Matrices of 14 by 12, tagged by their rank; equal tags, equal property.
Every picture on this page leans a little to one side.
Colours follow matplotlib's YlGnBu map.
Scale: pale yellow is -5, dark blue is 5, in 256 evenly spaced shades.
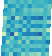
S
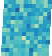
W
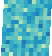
W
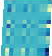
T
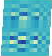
T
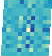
S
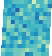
W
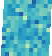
W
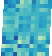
S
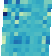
S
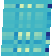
T
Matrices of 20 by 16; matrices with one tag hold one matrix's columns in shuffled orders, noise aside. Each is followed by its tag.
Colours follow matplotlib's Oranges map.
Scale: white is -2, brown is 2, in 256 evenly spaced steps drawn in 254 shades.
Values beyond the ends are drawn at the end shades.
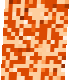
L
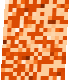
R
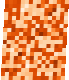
L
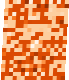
R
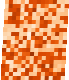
R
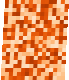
L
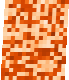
R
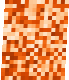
R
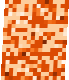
R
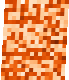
R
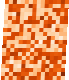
R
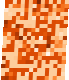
L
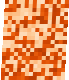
R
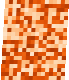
R
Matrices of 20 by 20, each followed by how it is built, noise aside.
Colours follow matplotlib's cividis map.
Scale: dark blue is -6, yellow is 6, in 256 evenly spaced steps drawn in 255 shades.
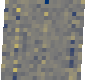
uneven columns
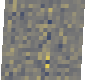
uneven columns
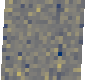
uneven columns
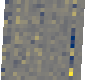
uneven columns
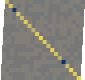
diagonal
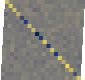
diagonal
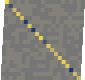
diagonal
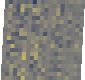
uneven columns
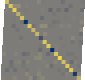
diagonal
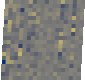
uneven columns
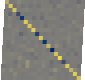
diagonal
